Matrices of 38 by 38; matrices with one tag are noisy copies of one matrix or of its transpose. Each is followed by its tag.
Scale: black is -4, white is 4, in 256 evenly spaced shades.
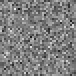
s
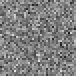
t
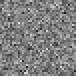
s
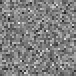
s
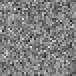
s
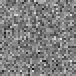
t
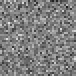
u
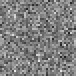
t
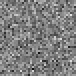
t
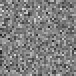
u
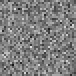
s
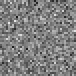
u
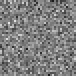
u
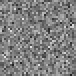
s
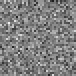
u
